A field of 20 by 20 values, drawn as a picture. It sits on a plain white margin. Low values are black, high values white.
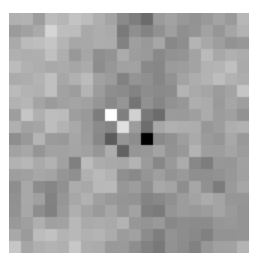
There are no regular stripes. An odd patch, rougher than its surroundings, sits in the centre. The top left is the ninth with the highest average. Values change most from cell to cell in the centre.
